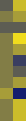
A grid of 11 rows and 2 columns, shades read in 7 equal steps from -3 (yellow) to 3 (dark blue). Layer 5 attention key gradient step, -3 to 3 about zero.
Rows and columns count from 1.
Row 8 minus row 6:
0 -3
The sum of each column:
1 -5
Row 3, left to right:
1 1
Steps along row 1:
down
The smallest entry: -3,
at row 4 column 2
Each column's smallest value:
-1 -3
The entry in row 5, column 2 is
-1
